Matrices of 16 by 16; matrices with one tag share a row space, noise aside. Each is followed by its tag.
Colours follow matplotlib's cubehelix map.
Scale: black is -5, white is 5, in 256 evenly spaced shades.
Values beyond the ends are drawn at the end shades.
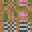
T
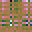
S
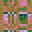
T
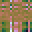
S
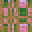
T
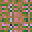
S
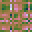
S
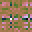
S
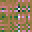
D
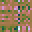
D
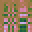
T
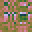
T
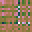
D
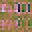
D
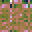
S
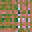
D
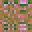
T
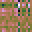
D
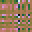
D
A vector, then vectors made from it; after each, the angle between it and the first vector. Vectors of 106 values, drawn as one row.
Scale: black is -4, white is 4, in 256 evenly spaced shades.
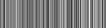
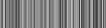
nearly opposite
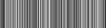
partly aligned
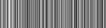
partly aligned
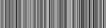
nearly opposite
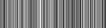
partly aligned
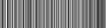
orthogonal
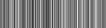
partly aligned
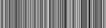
nearly opposite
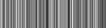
partly aligned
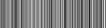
partly opposed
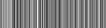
orthogonal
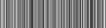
partly aligned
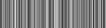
partly opposed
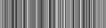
partly opposed
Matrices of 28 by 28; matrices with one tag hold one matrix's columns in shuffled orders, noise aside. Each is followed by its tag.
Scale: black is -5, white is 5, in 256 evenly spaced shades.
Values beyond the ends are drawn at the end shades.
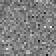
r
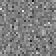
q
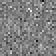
q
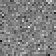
r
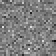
r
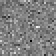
r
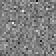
q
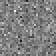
q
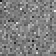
q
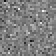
q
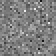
q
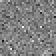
r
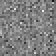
q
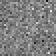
q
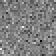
r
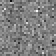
q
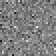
r
